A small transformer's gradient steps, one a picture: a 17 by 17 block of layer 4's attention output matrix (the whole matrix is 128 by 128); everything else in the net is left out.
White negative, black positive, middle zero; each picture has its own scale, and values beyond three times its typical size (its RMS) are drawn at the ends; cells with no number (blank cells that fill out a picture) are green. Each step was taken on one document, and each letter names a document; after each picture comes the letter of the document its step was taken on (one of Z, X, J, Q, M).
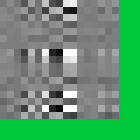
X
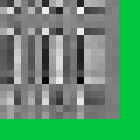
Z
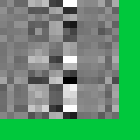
X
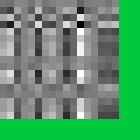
Z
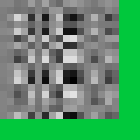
X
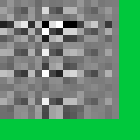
Z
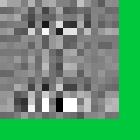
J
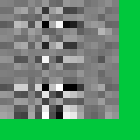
J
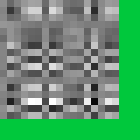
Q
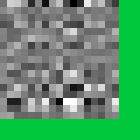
J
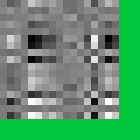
Q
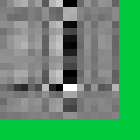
X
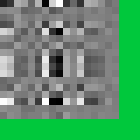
Z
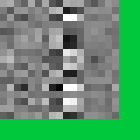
X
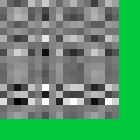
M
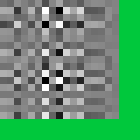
Z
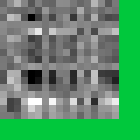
J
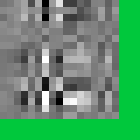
J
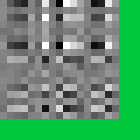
M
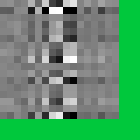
X
